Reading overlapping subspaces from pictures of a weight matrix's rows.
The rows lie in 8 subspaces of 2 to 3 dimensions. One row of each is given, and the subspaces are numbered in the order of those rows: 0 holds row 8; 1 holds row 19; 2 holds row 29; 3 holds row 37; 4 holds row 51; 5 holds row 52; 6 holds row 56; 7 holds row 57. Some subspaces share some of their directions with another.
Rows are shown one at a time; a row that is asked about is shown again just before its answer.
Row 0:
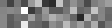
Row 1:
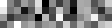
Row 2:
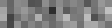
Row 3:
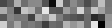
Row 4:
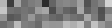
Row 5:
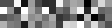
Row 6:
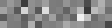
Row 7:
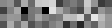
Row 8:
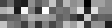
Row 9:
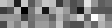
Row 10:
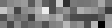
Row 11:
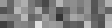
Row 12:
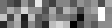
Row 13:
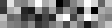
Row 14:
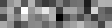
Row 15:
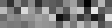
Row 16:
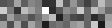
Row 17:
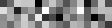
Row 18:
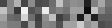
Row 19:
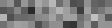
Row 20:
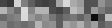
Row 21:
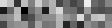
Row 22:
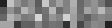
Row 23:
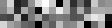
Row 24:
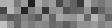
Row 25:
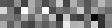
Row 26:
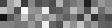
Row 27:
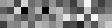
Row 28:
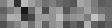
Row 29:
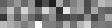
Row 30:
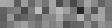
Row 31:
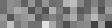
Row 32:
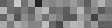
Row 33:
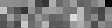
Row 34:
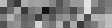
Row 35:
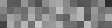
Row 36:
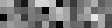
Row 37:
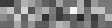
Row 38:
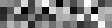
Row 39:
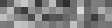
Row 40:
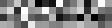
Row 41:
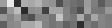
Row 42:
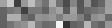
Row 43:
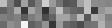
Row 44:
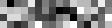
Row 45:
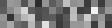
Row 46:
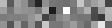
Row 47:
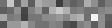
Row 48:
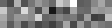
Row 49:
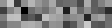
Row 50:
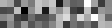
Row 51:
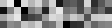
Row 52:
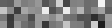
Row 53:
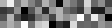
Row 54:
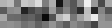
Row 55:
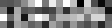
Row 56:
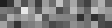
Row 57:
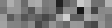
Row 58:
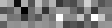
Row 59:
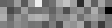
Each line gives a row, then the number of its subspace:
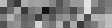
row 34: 1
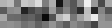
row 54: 7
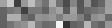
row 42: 4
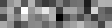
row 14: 2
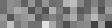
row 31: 5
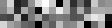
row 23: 0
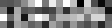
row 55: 2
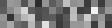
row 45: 5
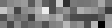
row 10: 5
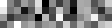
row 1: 6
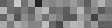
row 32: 3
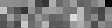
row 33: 3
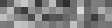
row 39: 3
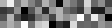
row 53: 3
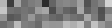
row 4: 6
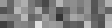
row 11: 0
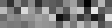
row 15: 7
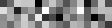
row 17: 3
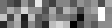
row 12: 3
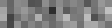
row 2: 2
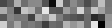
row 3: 5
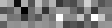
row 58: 6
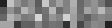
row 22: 6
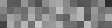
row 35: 7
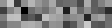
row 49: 4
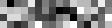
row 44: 1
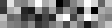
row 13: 7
